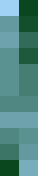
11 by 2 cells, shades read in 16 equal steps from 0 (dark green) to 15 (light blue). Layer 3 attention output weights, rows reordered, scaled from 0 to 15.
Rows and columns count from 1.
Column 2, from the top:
0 1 4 2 6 6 7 10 8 9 11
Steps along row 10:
up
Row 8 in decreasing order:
10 10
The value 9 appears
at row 2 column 1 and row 10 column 2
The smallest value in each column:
0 0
